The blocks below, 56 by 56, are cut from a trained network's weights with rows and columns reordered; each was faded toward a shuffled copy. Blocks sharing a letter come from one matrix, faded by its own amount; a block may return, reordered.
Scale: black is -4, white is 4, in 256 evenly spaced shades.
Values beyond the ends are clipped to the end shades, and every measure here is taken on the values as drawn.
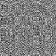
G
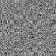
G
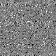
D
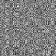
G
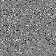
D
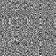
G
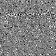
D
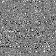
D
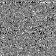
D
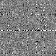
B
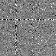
B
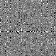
B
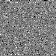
D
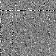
B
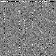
B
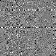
B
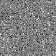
D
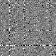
B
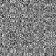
G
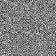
G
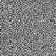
G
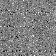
D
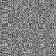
G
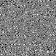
D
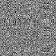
G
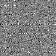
D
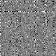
B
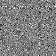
D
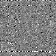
B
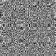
G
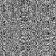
G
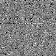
D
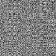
G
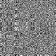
G
